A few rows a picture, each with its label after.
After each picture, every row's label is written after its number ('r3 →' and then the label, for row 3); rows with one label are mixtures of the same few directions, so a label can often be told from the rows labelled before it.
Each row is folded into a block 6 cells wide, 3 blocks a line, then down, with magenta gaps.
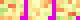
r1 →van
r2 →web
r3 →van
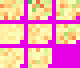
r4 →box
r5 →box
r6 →web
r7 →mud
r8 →box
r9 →web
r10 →box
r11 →web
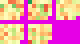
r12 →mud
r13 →van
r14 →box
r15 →van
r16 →van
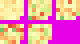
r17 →van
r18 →van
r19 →van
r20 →mud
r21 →van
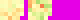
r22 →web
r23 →mud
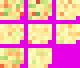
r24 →web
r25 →web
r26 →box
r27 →web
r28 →van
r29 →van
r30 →van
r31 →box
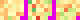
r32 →box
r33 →box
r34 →web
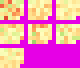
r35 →box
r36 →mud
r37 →web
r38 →mud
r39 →mud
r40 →box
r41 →mud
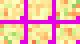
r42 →web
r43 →web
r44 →web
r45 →mud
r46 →box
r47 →van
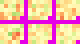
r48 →van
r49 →van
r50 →box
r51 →web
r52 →box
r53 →box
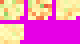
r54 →box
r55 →mud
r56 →web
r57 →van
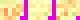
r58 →mud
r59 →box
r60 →web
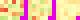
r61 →van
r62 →van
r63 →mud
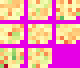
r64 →web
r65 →web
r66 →van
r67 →web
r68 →mud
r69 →mud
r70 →van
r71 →box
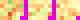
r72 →web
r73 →web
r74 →box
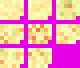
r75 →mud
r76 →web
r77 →box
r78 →van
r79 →box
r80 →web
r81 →van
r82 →mud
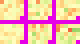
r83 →box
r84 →web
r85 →web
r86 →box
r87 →mud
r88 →mud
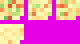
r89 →box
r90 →web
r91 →web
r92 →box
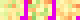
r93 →box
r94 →box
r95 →mud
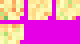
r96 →van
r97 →box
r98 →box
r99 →mud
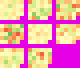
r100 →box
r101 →mud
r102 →mud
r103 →web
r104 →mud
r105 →box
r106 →mud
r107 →van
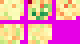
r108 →mud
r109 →mud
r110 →box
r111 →van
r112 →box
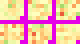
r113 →box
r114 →van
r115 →web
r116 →van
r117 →mud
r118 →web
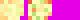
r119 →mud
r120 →box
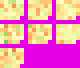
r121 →mud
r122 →web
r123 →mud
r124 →mud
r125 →van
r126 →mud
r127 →van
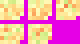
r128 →mud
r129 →mud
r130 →box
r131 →web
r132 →web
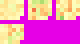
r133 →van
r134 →mud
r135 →van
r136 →web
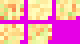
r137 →van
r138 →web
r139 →van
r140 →van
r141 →web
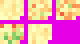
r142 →van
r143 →van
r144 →mud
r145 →mud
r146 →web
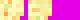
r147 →web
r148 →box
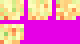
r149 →van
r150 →van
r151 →box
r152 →van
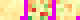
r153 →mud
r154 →van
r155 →van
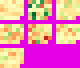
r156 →van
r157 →box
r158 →box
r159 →web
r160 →box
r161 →mud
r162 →van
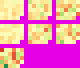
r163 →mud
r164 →van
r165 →web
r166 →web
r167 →web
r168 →van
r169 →van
